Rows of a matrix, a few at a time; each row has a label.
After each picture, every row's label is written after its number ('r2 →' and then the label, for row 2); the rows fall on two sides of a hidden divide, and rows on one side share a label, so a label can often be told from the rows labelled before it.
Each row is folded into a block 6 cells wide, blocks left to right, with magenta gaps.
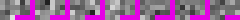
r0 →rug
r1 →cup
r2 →cup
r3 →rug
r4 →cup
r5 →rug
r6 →cup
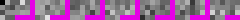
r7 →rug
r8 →rug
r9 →cup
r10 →rug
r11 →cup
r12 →rug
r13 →cup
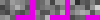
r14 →cup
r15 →rug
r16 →cup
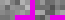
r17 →rug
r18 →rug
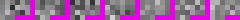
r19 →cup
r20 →cup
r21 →rug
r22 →cup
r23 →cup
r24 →cup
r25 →rug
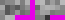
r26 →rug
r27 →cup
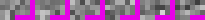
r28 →cup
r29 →cup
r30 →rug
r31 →rug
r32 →rug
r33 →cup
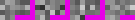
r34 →rug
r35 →cup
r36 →cup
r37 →cup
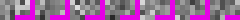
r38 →cup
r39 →rug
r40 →cup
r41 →rug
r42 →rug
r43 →rug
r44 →rug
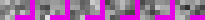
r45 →rug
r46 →rug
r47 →rug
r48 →cup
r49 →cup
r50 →cup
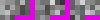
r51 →cup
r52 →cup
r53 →cup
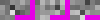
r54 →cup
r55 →rug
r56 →rug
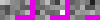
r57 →rug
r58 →rug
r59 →rug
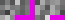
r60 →cup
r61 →rug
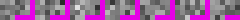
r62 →rug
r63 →cup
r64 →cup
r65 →cup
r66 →rug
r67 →rug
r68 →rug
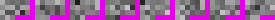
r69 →cup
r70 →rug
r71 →rug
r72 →cup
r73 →cup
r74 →cup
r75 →cup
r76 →rug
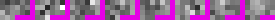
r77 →cup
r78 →rug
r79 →rug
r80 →rug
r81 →rug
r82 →rug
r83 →rug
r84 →cup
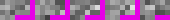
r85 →rug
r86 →cup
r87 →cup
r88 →rug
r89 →cup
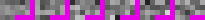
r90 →cup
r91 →cup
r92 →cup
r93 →cup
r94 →cup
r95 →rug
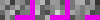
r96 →cup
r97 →rug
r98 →cup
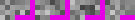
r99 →rug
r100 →cup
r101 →rug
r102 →rug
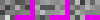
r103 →cup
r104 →rug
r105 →rug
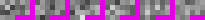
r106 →rug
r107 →rug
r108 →rug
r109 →cup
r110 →cup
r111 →rug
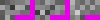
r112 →cup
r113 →rug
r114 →cup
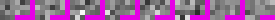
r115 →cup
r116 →rug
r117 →cup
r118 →cup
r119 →cup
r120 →rug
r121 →rug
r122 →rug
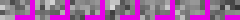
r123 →rug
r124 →rug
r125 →cup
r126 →rug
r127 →rug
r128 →cup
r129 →cup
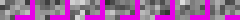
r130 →cup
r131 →cup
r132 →rug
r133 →cup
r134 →cup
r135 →rug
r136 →rug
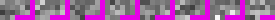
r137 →rug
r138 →rug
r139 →cup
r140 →cup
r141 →cup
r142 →rug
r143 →cup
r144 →rug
